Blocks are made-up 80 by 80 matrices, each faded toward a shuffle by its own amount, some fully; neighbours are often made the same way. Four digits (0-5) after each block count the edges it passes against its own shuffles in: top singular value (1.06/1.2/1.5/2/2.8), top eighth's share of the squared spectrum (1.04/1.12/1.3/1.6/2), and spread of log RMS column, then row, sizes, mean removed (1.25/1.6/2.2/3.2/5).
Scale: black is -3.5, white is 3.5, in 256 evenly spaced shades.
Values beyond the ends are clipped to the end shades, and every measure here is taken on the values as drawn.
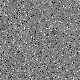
0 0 0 0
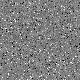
0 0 0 0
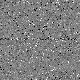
2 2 0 1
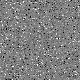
3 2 0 0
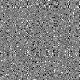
4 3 2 2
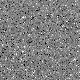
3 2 0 0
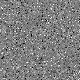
3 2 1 0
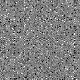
4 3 1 1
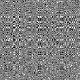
5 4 3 3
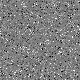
1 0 0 0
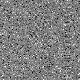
3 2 0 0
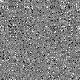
4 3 1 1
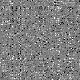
4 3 2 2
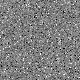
2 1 0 0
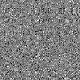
4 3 1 2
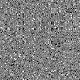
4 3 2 1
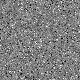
1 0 0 0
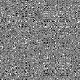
4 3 2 2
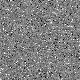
1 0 0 0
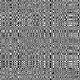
5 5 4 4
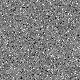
1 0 0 0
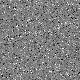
1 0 0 0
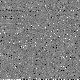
3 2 0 1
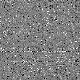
3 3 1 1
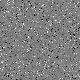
0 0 0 0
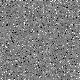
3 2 0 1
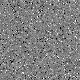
2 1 0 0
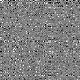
4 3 1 2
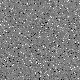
0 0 0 0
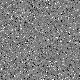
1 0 0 0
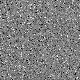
2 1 0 0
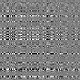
5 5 3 4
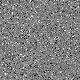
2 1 0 0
